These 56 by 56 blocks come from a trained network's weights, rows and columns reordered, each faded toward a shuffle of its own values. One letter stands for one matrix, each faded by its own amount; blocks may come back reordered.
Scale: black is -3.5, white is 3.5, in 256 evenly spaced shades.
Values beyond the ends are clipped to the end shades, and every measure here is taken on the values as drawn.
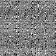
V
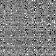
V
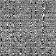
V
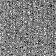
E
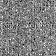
E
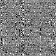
V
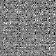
V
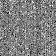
E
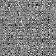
V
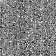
E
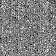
E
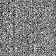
E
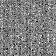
E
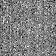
E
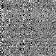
V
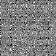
V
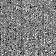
E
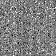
E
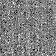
E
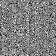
E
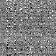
V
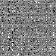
V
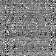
V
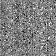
E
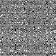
V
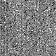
E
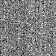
E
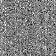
E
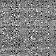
V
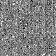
E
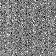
E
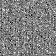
E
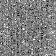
E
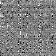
V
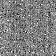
E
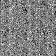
E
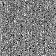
E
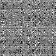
V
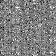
E
